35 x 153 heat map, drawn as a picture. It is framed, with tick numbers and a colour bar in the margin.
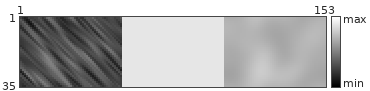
It is made of 1 by 3 panels. Panel 1,1: low, slanting down to the right. Panel 1,2: very high, flat. Panel 1,3: high, smooth, faint in contrast.
